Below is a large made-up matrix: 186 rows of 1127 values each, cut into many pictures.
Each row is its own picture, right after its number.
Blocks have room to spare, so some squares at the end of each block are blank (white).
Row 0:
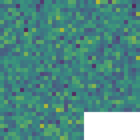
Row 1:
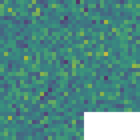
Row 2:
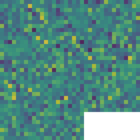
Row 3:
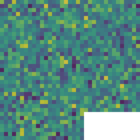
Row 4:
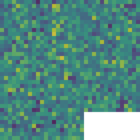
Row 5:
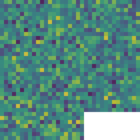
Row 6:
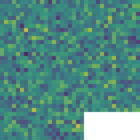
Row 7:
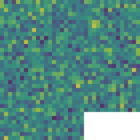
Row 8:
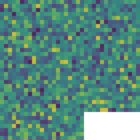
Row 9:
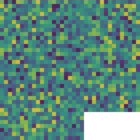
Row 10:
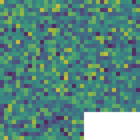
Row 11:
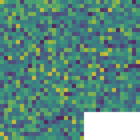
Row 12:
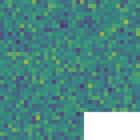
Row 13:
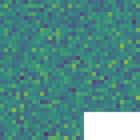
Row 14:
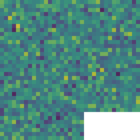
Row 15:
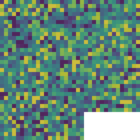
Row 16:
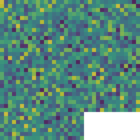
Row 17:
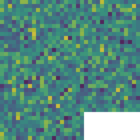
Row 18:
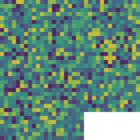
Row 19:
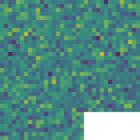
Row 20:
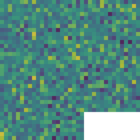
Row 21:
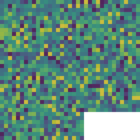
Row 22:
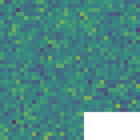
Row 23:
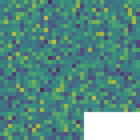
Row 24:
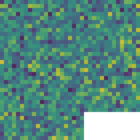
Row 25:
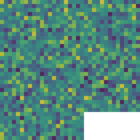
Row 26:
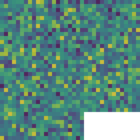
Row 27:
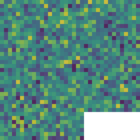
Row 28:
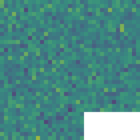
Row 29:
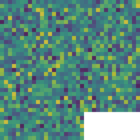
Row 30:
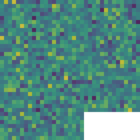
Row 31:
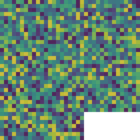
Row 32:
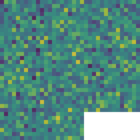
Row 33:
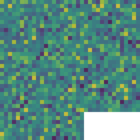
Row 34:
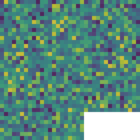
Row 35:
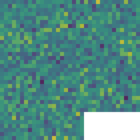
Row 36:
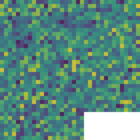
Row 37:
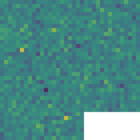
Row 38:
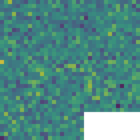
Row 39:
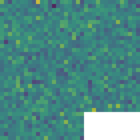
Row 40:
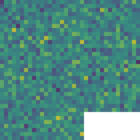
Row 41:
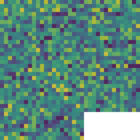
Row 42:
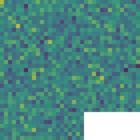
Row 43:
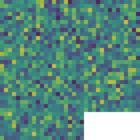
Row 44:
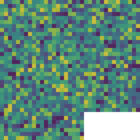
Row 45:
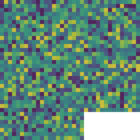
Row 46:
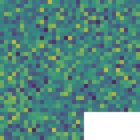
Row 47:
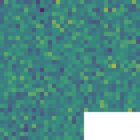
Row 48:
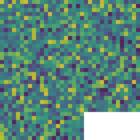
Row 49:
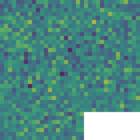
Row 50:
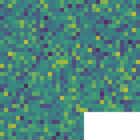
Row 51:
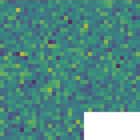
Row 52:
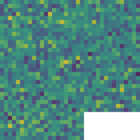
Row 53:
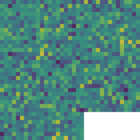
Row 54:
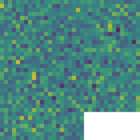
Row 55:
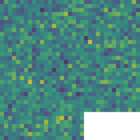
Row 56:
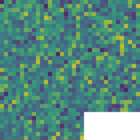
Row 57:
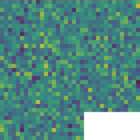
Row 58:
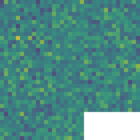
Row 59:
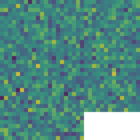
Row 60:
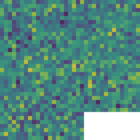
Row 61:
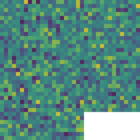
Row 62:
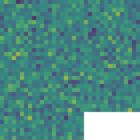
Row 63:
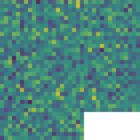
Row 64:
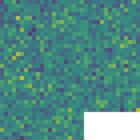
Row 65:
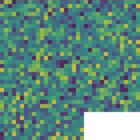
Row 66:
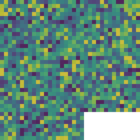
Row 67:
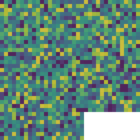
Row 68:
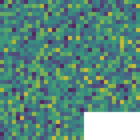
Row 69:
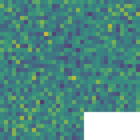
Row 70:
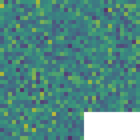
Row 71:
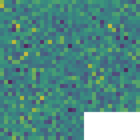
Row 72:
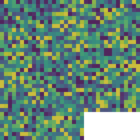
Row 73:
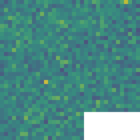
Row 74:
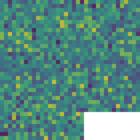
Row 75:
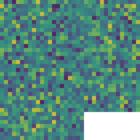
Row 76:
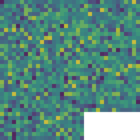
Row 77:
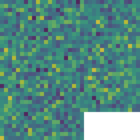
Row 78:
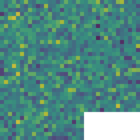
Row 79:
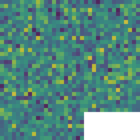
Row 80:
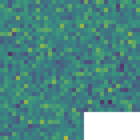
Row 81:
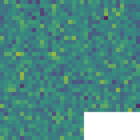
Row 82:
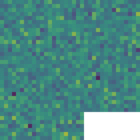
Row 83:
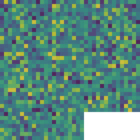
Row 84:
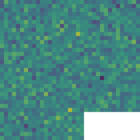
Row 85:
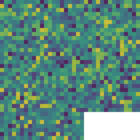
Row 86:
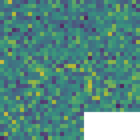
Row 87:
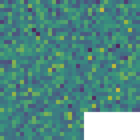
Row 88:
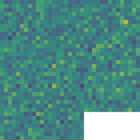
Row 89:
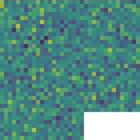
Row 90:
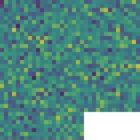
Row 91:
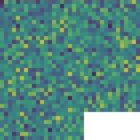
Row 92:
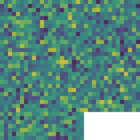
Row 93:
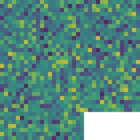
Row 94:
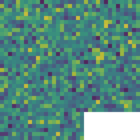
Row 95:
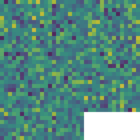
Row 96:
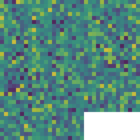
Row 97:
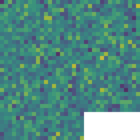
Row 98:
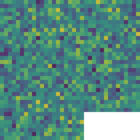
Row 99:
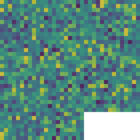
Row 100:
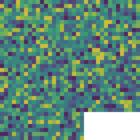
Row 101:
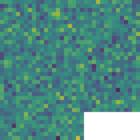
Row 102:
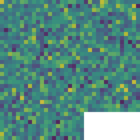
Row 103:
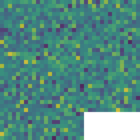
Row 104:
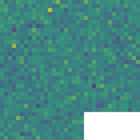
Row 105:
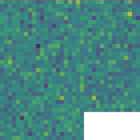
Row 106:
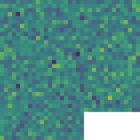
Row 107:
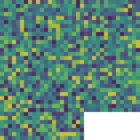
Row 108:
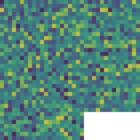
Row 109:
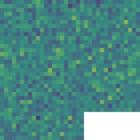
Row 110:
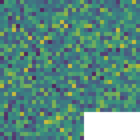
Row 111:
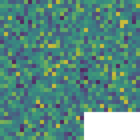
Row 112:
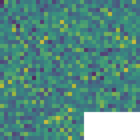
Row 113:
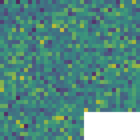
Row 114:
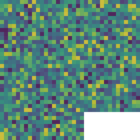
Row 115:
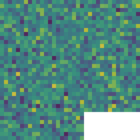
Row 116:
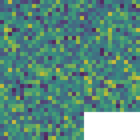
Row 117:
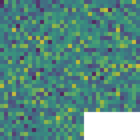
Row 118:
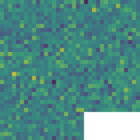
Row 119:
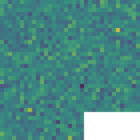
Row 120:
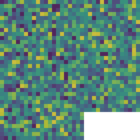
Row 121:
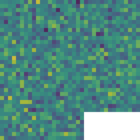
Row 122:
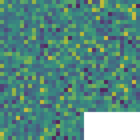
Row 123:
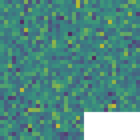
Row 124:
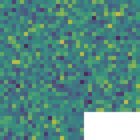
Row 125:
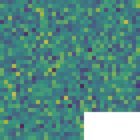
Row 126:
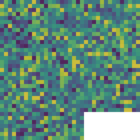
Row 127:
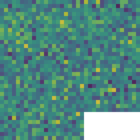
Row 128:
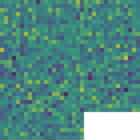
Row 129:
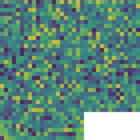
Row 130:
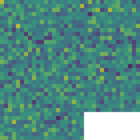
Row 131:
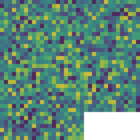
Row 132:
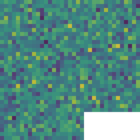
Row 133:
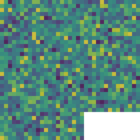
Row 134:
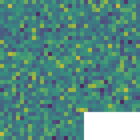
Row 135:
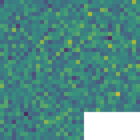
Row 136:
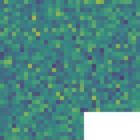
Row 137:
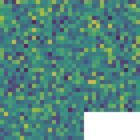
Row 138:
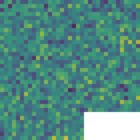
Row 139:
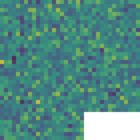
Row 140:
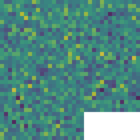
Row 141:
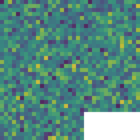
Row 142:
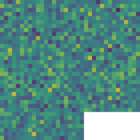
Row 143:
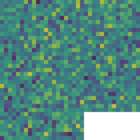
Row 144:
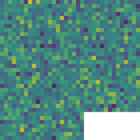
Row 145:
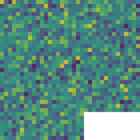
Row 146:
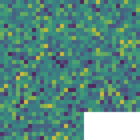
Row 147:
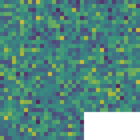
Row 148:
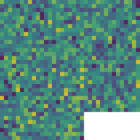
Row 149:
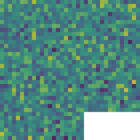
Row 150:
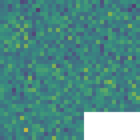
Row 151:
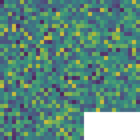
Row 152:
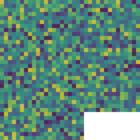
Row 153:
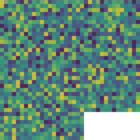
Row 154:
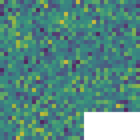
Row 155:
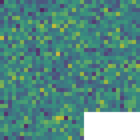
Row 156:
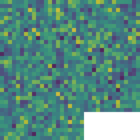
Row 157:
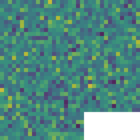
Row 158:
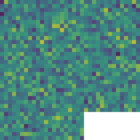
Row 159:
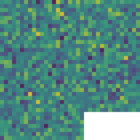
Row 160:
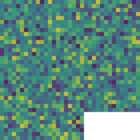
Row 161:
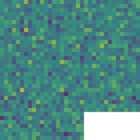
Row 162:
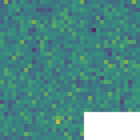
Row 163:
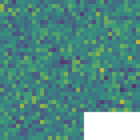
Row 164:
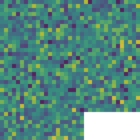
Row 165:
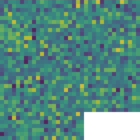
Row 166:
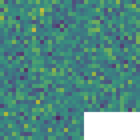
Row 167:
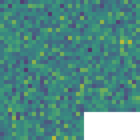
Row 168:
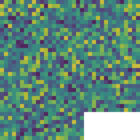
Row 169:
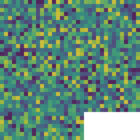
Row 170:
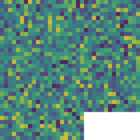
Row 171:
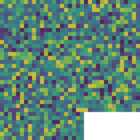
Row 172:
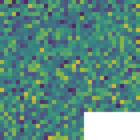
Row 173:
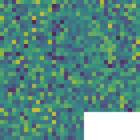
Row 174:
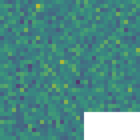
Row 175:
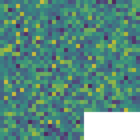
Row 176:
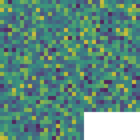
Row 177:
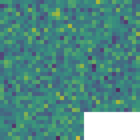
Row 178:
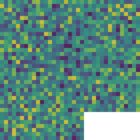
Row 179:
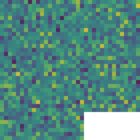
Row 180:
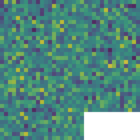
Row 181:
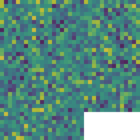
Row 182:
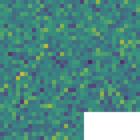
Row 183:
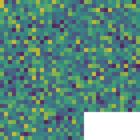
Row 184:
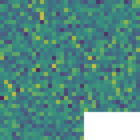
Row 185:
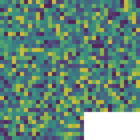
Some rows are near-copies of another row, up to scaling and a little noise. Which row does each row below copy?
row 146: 182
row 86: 38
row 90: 117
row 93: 50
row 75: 9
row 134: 171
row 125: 29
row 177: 101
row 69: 178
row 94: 100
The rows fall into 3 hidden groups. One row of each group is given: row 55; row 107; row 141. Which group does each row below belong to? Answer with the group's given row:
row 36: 141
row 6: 107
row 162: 55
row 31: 107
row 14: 55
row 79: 107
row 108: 55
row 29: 107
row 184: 107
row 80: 141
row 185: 107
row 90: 55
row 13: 141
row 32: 55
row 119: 141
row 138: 141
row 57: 107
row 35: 141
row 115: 107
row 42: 55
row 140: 141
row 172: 141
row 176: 141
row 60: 141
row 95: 55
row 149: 141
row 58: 55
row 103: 141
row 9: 55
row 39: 141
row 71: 55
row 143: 107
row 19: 141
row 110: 55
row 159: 107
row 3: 141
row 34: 55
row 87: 107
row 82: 107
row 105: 107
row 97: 141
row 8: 141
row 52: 141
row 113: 55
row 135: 55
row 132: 107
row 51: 107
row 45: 55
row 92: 141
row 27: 141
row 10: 55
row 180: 55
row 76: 55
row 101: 107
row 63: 107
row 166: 55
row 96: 55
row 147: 107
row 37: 141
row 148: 107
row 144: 107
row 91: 55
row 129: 107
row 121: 107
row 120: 55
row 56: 141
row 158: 55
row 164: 141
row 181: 55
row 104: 55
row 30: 55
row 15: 141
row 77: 107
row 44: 55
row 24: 141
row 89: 55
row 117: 55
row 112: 55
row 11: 55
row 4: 55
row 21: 141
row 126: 141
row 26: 107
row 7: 55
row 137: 55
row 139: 107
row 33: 141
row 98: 107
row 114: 141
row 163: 141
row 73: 141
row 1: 141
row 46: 107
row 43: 107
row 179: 107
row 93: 141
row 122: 141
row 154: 141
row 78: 141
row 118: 141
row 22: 141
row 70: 55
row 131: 55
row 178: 55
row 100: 141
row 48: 141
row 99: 141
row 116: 141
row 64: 55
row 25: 141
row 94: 141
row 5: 107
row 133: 141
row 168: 141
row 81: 55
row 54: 55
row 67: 141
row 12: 141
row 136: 107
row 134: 141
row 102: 141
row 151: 55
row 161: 107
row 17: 141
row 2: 107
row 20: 141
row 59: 107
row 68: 141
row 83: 55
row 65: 141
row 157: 107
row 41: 55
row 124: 55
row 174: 107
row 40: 55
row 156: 107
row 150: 141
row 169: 107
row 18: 55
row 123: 107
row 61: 107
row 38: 141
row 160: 107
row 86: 141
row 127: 141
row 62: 55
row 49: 141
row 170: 107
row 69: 55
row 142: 107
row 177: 107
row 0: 107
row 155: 55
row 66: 141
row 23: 107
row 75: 55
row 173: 55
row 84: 55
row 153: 55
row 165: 141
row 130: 55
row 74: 141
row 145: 141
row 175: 107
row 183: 55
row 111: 107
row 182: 141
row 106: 107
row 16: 55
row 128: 107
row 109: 107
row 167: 141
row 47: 55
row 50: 141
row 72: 55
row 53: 141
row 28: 55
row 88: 107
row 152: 55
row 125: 107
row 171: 141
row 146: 141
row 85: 141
